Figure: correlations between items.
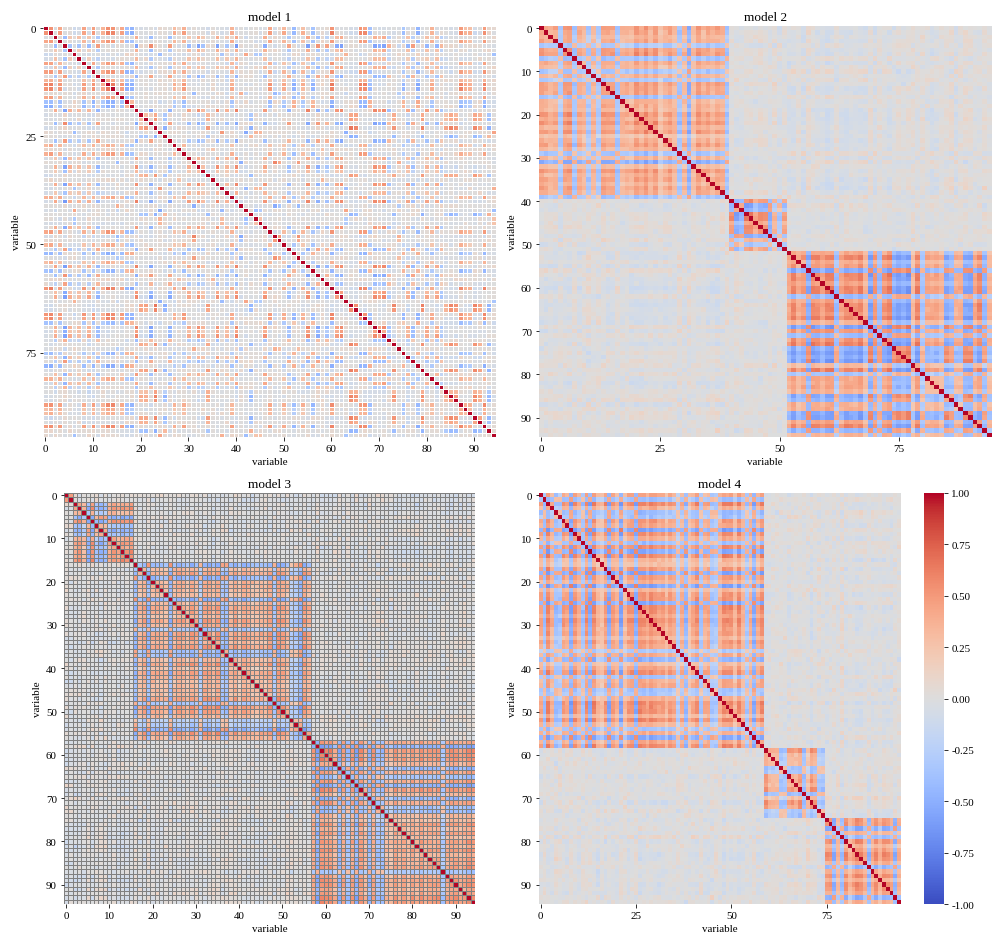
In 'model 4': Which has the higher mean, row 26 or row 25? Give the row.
26
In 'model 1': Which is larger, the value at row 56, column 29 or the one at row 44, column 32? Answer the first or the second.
the second
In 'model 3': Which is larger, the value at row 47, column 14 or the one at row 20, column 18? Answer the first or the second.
the second
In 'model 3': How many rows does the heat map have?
95
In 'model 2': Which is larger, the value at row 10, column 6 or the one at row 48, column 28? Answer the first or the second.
the second
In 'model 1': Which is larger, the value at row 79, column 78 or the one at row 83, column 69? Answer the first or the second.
the first
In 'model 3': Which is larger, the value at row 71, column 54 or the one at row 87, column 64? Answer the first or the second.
the first
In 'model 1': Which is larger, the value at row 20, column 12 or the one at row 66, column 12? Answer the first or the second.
the second
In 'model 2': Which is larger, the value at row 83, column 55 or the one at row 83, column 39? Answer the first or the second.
the first
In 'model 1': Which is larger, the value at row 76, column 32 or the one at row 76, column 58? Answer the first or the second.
the first
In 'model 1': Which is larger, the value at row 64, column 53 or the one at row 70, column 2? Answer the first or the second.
the second
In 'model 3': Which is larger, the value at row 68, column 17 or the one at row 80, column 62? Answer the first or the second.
the second
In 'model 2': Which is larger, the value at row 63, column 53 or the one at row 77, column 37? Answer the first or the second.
the first
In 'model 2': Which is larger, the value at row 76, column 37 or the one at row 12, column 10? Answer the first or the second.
the second
